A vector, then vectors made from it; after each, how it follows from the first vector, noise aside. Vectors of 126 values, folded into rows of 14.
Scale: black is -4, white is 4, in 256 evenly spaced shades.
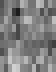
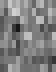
wrapped around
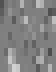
partly zeroed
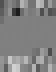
partly zeroed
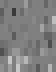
partly zeroed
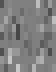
partly zeroed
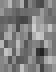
wrapped around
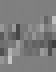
partly zeroed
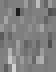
partly zeroed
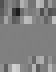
partly zeroed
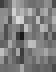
wrapped around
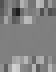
partly zeroed
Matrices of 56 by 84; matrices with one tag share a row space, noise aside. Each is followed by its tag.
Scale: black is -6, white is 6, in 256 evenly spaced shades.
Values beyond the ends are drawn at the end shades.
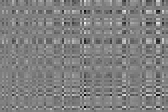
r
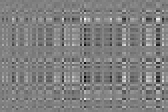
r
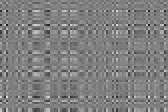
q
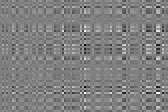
r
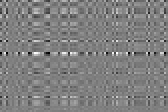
q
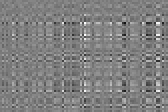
r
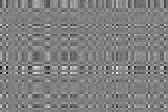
q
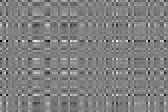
q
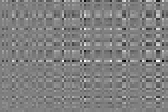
r
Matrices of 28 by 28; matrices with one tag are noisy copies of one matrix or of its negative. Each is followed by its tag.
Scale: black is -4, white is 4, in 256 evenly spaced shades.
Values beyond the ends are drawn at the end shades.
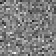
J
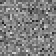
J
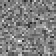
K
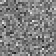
J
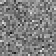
J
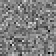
K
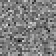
K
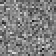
J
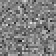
K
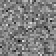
K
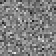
J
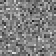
J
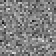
J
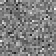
J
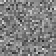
J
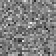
K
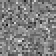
K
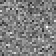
J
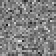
K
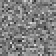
K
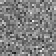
J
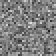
K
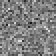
K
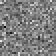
J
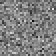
J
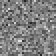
K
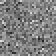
J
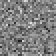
K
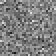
J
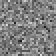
K
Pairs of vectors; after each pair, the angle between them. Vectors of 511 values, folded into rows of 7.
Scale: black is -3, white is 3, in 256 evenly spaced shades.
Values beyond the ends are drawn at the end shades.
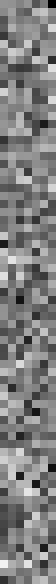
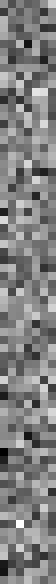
partly opposed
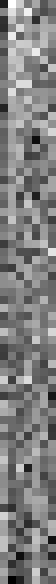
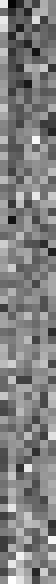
nearly opposite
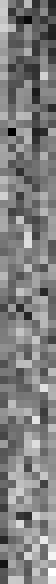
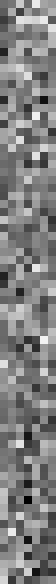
partly opposed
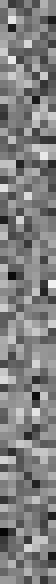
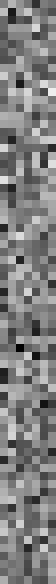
partly opposed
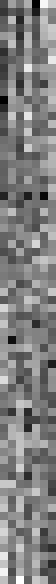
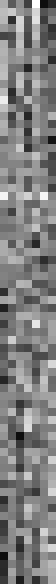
nearly opposite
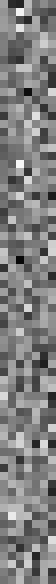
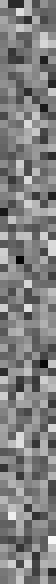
nearly parallel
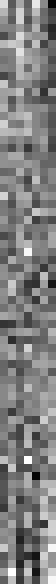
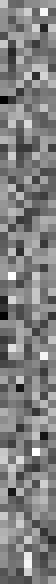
orthogonal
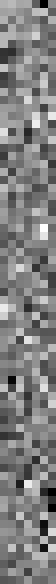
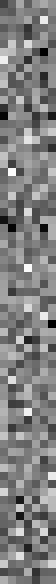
partly opposed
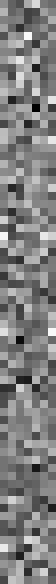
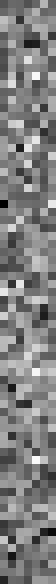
orthogonal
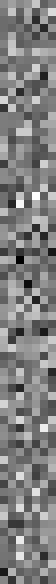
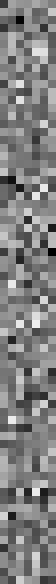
partly aligned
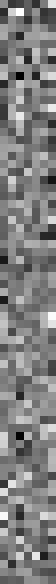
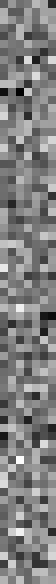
partly opposed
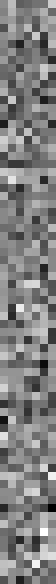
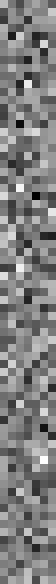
orthogonal
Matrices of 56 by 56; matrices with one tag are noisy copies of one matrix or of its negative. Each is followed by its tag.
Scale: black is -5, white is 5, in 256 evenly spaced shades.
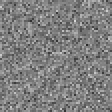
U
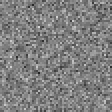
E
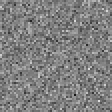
U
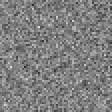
E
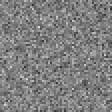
E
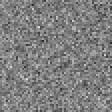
E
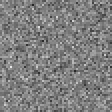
E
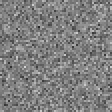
E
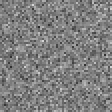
E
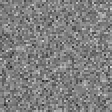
E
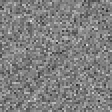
U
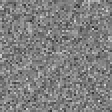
U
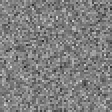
E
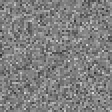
U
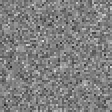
E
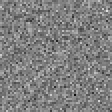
U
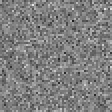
E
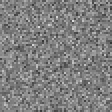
E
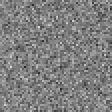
E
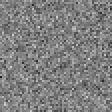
E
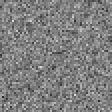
U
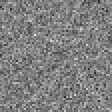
U
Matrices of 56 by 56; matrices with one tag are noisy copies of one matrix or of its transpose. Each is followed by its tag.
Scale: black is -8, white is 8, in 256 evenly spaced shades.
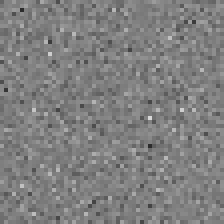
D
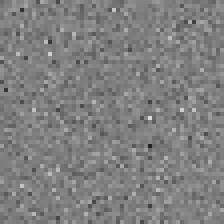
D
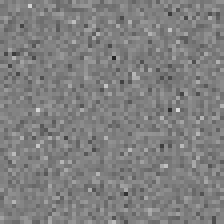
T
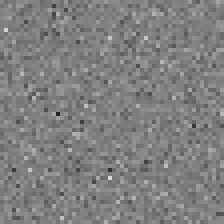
T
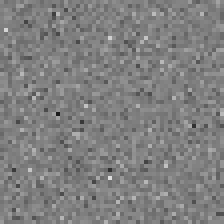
T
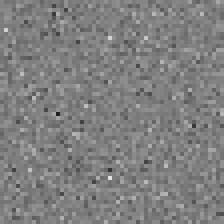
T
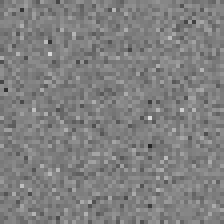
D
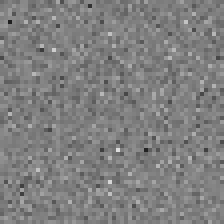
D
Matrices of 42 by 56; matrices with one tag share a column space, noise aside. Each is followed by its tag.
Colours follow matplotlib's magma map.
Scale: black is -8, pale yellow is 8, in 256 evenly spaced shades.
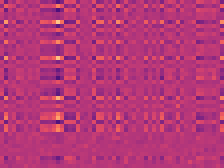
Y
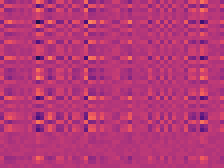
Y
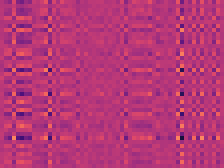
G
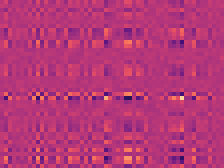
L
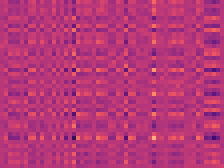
G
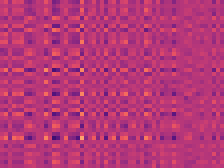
G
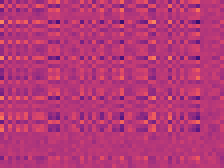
Y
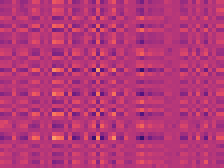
G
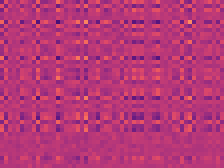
Y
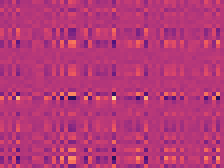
L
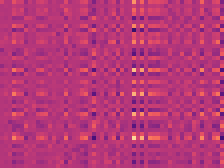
G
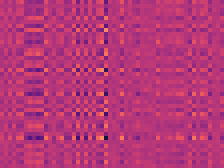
G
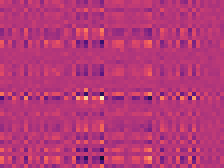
L
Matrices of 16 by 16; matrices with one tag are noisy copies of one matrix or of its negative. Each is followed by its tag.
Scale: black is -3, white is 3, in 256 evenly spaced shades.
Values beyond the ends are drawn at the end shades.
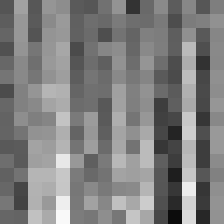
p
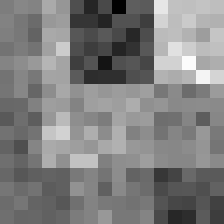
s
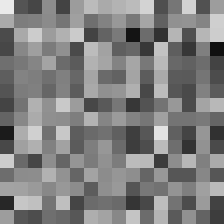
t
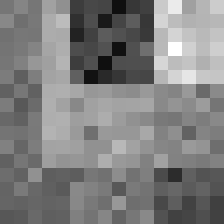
s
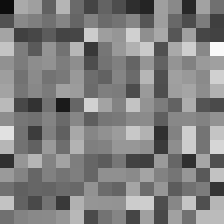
t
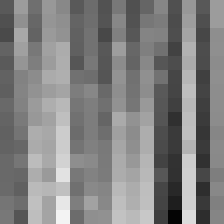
p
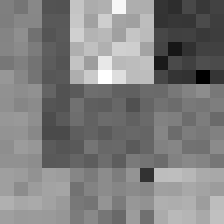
s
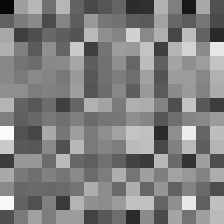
t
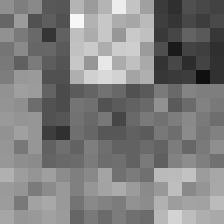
s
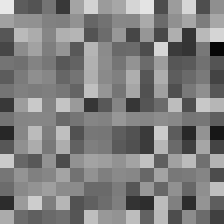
t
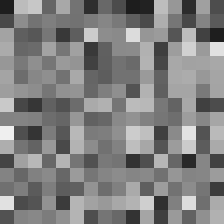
t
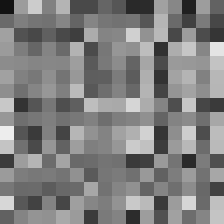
t
